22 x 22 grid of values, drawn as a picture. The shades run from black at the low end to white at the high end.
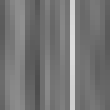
Histogram: skewed, a long tail of high values. Odd lines: column 15. Grain: streaks running down.
